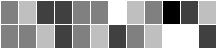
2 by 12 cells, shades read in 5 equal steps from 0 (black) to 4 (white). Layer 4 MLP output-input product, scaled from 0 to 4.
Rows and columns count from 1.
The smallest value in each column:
2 2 1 1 2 2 1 2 2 0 1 1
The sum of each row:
24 28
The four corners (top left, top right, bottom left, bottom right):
2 3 2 1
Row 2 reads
2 2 3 1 2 3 1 2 3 4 4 1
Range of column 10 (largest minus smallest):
4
